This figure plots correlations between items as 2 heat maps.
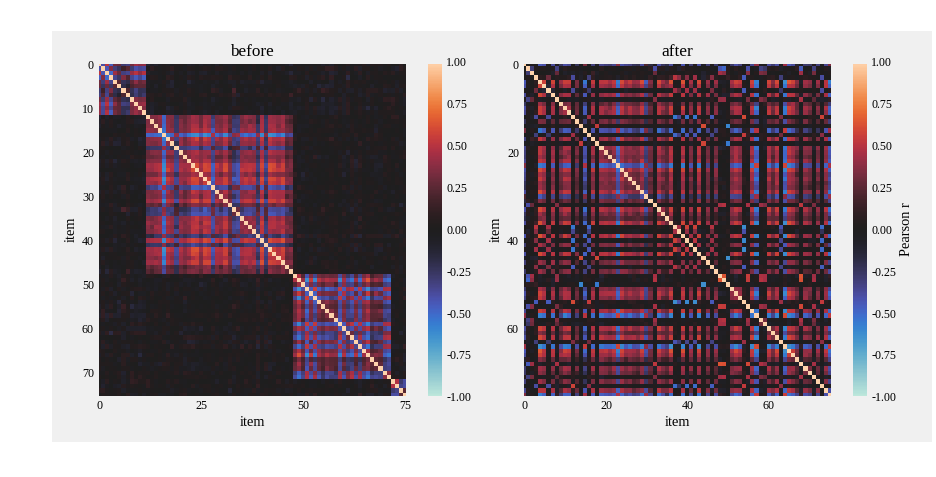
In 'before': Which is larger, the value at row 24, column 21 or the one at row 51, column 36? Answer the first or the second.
the first
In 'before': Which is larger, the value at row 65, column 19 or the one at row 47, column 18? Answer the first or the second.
the second
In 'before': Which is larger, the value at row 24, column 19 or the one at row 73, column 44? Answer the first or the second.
the second
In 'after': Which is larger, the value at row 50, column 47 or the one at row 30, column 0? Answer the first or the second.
the second
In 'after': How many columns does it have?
76
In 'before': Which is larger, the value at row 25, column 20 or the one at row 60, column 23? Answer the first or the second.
the first
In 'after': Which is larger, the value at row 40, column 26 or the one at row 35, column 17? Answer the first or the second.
the second
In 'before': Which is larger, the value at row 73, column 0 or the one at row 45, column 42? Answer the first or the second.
the second
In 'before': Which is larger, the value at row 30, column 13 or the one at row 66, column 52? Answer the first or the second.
the second
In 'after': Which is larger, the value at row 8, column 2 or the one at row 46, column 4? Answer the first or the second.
the first
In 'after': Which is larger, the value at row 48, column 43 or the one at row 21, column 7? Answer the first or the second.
the second
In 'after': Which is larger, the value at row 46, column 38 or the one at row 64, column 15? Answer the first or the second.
the second
